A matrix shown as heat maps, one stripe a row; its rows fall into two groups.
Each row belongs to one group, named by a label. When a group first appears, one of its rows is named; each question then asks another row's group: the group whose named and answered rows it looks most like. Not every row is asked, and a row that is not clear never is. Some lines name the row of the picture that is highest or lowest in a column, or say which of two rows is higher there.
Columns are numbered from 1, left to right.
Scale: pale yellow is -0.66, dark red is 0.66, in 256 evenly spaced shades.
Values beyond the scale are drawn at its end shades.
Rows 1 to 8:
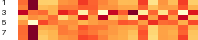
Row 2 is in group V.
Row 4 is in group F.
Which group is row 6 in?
V
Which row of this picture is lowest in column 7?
3
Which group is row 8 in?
V
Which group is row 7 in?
V
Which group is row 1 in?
V
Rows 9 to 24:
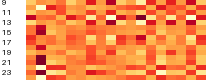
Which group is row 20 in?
V
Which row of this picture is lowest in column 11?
23
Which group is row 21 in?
V
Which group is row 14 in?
V
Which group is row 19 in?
F
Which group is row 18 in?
V
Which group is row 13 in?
F
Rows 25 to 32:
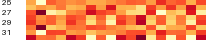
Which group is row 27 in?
V
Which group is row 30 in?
V
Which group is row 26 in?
F
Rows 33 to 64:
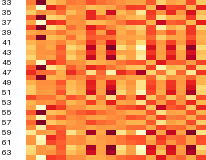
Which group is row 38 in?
V
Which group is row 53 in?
F
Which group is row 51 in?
F
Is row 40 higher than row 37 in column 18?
No
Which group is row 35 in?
F
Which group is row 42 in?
F
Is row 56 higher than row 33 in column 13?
No
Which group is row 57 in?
V
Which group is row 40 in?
V
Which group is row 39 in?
F
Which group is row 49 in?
F
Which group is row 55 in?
V
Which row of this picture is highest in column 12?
47
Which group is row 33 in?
V
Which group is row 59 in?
F
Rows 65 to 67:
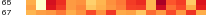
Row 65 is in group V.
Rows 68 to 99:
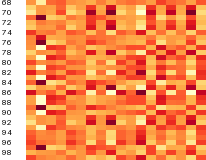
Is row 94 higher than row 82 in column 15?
Yes
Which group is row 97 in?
V
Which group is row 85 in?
F
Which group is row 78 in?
F
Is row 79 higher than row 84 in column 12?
Yes
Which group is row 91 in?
F
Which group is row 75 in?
V
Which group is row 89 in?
V
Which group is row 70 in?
F
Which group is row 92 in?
F
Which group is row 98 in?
F
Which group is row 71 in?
V
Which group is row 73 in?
F
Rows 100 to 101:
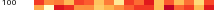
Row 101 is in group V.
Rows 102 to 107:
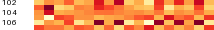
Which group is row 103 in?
V
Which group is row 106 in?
F
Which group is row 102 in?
F
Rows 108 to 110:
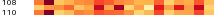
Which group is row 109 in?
F
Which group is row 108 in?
V
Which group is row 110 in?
V
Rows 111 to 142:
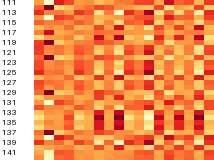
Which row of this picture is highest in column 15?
134
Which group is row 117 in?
V
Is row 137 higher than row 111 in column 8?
Yes
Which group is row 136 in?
F
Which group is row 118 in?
F
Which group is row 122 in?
V
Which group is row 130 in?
F
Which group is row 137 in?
V
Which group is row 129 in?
V
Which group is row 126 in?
F
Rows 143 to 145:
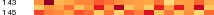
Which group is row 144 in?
F
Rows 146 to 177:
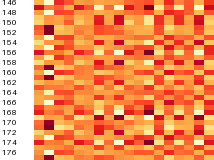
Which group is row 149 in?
F
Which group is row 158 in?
F
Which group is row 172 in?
F
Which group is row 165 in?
F
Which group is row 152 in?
V
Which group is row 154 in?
F
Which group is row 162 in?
F
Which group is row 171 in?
V
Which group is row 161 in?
V
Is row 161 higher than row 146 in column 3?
No
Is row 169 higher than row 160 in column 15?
Yes
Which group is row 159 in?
V
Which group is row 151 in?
V
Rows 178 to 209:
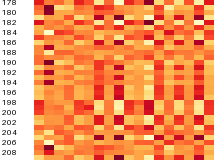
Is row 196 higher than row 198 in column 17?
Yes
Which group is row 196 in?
F
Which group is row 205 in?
F
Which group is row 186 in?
F
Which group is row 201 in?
F
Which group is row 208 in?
V
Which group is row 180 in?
V
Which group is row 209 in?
F
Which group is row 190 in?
V
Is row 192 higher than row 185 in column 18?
No
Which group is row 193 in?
F
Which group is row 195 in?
F
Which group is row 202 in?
F
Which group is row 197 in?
F
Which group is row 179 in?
V
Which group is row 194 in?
V
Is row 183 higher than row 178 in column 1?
No
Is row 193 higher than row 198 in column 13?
Yes
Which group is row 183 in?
F
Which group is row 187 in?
V
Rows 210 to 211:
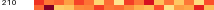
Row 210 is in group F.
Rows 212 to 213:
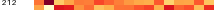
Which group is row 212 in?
V
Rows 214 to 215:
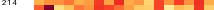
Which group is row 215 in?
V
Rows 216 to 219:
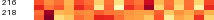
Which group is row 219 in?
V
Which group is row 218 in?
V
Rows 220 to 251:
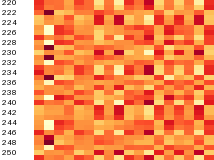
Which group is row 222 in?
V
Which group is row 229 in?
V
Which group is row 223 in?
F
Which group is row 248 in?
V
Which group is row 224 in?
F
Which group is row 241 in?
F
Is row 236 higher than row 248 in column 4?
Yes
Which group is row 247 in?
V
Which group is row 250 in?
F
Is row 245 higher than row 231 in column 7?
No
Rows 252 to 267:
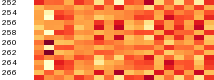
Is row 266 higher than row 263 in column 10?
No
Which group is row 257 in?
F
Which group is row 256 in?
F
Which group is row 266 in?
F
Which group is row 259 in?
F
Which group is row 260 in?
V
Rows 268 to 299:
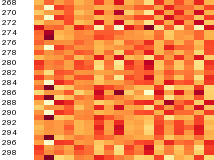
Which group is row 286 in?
F
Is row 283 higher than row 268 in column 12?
Yes
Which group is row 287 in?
V
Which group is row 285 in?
V
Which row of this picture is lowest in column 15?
273
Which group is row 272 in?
F
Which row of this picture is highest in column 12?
273
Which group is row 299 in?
V
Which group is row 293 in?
F
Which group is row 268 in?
F
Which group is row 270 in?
F
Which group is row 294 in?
F
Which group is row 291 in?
V
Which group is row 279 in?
F
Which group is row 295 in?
V
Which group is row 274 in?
V
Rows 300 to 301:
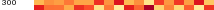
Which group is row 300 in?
F
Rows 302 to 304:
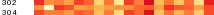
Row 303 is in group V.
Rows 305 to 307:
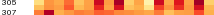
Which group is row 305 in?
F
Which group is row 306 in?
F
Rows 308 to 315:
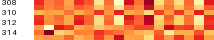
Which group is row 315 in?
F
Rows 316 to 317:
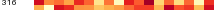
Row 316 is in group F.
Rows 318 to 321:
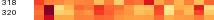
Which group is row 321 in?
V
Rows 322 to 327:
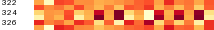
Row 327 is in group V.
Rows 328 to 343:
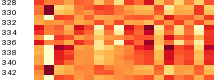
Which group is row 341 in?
V
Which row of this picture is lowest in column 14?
329
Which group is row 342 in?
V
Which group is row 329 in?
V
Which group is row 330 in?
V
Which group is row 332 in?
F
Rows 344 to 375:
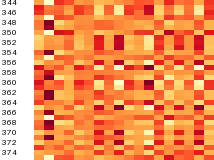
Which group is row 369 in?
V
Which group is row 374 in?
F
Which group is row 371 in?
V
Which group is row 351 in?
F
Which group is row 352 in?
F
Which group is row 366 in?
V
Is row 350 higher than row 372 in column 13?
No
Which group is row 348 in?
V
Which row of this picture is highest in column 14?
350
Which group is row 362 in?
V
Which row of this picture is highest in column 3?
350
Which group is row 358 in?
V
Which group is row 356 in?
F
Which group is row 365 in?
F
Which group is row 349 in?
V
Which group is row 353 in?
F
